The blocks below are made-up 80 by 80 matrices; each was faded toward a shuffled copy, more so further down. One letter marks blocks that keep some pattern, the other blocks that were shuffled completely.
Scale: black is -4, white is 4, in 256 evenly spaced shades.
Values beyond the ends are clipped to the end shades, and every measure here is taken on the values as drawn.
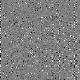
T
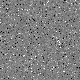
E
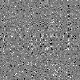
T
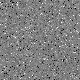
E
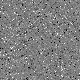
E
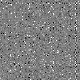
T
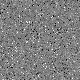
E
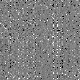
T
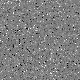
E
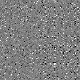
T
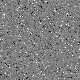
E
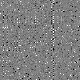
T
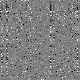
T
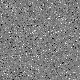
E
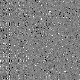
T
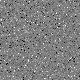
E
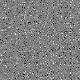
T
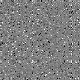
T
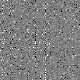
T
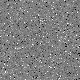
E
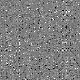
T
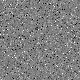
E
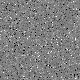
E
